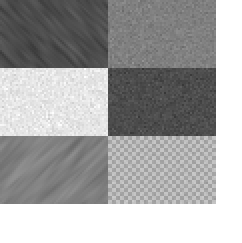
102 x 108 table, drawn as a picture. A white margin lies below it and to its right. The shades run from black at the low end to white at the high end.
The table splits into 3 rows of 2 panels. Panel 1,1: low, slanting down to the right, faint in contrast. Panel 1,2: middling, fine-grained, faint in contrast. Panel 2,1: very high, fine-grained, faint in contrast. Panel 2,2: low, fine-grained, faint in contrast. Panel 3,1: middling, slanting up to the right, faint in contrast. Panel 3,2: high, checkered.
